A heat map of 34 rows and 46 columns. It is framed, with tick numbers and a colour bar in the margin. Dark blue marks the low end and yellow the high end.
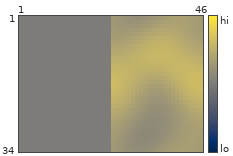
It is made of 1 by 2 panels. Panel 1,1: middling, flat. Panel 1,2: high, smooth.
